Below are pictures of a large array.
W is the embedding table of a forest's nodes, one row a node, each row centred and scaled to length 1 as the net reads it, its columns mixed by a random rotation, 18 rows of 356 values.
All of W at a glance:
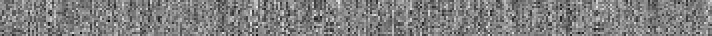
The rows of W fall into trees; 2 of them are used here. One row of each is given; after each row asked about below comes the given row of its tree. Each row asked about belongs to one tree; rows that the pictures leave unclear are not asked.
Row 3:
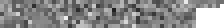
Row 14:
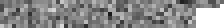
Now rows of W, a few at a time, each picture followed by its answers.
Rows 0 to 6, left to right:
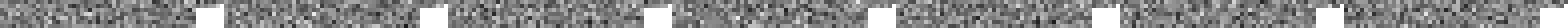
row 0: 3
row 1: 3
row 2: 3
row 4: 3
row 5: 14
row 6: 14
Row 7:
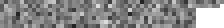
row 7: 14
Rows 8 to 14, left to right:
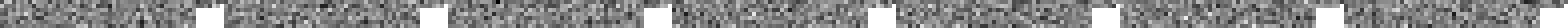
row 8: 3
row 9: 3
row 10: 3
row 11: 14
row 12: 14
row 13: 3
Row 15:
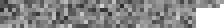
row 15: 14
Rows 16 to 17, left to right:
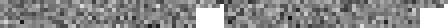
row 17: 14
